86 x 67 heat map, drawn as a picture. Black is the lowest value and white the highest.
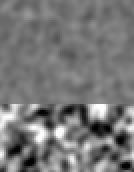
No lone cell stands out from its neighbours. The field is mottled with small blotches. No overall slope runs across the table. A few values lie far out on both sides of the bulk. There are no regular stripes. A horizontal seam about 60% of the way down splits the table, and the top part is calmer. Neither half mirrors the other.
